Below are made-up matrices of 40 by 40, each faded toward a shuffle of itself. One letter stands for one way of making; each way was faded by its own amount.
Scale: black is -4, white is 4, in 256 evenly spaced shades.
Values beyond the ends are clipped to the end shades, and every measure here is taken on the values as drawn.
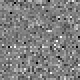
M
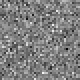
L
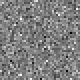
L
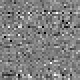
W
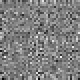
W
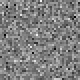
L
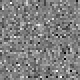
M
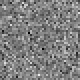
L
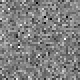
L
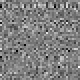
W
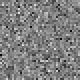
L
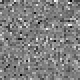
M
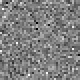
L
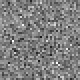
L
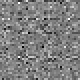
W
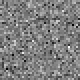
L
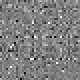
W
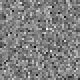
L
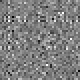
W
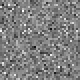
L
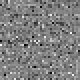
M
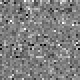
M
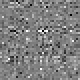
W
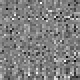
W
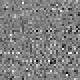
W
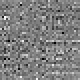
W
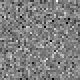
L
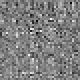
W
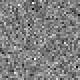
L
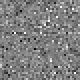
M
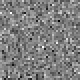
L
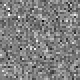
L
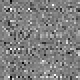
W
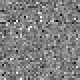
M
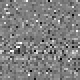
M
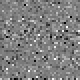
M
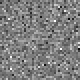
L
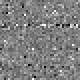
M
